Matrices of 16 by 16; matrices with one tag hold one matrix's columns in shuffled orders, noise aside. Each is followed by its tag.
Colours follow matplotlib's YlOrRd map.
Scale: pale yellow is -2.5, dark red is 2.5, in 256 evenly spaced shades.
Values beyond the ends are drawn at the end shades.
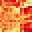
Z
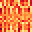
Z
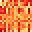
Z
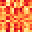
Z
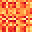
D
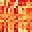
Z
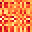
D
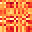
D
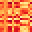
D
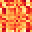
Z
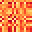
D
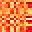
D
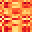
D
